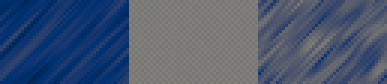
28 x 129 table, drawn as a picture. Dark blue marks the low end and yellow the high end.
It is made of 1 by 3 panels. Panel 1,1: very low, slanting up to the right, faint in contrast. Panel 1,2: middling, checkered, faint in contrast. Panel 1,3: low, slanting up to the right.
